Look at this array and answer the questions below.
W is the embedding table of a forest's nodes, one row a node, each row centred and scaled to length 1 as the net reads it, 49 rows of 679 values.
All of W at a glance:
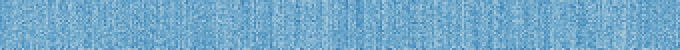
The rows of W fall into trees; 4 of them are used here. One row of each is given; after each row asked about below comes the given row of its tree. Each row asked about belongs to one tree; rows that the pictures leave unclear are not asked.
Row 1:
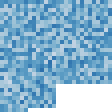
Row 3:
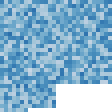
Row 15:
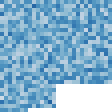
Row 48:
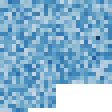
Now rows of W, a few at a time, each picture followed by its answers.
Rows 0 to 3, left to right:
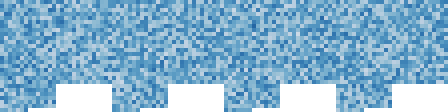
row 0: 3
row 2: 1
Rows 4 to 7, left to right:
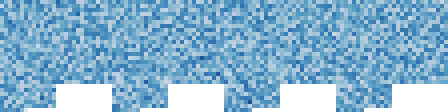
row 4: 15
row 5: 1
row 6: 1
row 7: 1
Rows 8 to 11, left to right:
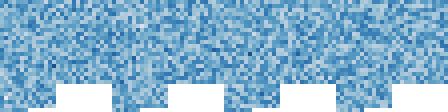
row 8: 1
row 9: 15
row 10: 1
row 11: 3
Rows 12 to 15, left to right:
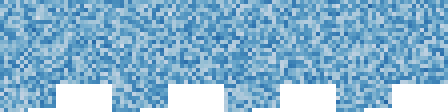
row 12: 3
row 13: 1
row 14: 3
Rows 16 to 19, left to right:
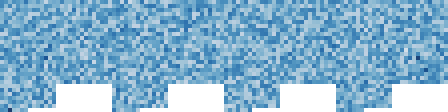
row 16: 1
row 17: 15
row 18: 3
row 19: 15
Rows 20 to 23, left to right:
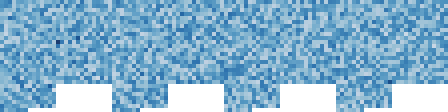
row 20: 1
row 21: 1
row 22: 3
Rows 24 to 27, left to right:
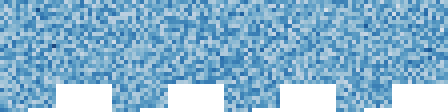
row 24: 1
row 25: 15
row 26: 3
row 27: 1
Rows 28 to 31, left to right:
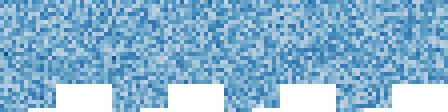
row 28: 1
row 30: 48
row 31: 15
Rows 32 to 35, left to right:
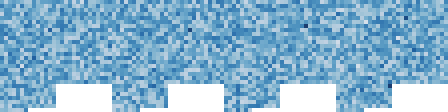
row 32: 3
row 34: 15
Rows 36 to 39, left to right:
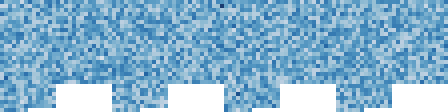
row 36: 15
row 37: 3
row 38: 1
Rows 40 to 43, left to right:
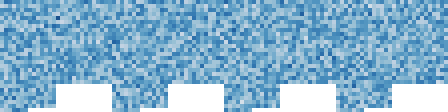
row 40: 48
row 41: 3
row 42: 15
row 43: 3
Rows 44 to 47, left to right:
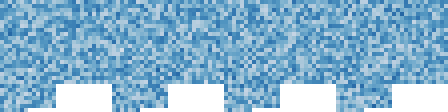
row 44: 15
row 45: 3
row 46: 3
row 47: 3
